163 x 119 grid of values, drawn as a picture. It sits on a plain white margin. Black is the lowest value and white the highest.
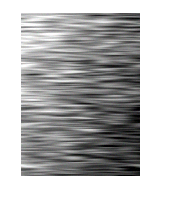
The field climbs toward the top left. The bottom right is the ninth with the lowest average. The halves do not mirror each other. Overall the values sit about 50% of the way up the scale. Streaks run across, left to right. The top left is the ninth with the highest average.
